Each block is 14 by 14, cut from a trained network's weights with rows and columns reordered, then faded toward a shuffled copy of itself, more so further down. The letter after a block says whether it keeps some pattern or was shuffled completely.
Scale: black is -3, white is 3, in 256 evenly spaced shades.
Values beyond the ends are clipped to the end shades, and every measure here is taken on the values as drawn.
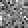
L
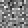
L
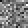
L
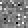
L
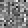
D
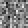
D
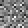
D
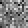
D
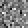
L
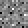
L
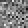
D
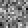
D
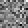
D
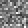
L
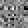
D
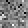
L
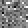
D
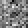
L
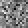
L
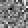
L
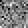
L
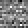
D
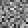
D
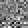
D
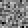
L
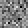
L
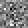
D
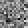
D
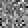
L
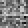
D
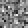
L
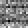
D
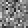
L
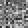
D
